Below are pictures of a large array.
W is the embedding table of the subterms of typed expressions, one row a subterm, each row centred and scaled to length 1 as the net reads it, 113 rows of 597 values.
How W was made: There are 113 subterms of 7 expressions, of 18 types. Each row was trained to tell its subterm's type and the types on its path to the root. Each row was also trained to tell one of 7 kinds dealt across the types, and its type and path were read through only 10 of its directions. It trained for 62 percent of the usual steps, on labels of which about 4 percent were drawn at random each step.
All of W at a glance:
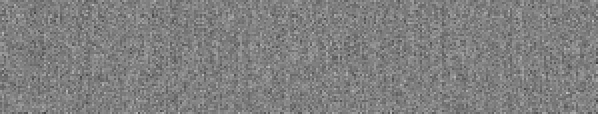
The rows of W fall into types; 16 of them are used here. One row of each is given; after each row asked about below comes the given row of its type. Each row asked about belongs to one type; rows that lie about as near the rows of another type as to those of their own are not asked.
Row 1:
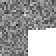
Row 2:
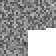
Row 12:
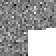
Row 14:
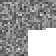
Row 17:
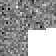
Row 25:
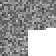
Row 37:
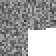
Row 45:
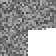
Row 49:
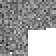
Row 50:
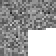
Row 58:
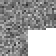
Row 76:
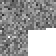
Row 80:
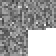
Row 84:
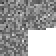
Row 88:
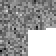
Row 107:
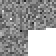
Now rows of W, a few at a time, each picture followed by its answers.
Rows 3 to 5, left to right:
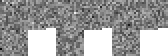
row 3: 37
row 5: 58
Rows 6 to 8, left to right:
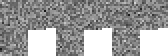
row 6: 49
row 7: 45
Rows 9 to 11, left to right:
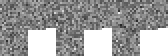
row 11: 76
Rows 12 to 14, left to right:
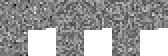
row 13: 1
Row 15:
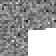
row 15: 80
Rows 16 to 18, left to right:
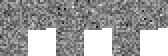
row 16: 88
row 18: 1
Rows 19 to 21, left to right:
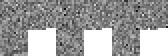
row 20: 50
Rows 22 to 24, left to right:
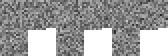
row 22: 58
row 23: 76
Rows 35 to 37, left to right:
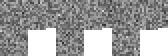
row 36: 45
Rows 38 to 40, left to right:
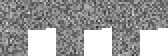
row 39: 1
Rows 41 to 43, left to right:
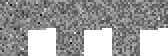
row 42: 1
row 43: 1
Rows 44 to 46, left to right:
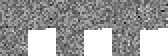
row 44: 76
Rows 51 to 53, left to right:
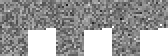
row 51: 37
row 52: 37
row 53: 49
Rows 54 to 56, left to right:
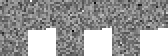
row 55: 1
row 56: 12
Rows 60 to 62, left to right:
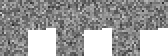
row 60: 88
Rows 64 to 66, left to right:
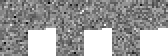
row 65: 12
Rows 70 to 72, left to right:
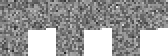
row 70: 58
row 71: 80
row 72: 80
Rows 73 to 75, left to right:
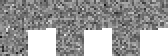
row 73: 2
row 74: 88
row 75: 88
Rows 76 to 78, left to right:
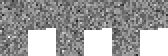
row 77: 80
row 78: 80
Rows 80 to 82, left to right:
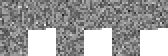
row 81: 45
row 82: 12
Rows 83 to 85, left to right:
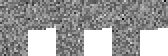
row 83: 45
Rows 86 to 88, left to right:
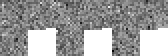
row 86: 76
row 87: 76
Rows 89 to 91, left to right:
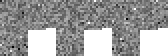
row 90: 45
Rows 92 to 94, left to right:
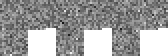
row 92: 45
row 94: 37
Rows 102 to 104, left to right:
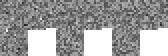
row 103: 88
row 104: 88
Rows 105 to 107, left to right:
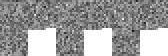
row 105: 80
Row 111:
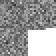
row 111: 76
